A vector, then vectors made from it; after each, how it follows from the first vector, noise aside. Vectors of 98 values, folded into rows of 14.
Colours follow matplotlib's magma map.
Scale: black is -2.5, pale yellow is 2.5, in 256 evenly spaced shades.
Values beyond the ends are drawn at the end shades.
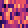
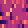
partly zeroed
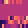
partly zeroed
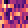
negated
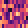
negated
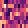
negated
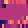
partly zeroed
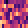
negated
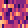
negated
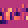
partly zeroed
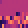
partly zeroed
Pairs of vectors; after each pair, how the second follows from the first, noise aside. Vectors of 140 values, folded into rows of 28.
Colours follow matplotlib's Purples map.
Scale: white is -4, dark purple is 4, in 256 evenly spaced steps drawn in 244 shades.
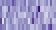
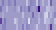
partly zeroed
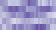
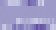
partly zeroed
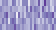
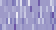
partly zeroed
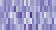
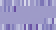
partly zeroed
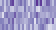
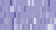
partly zeroed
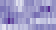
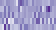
sign-scrambled
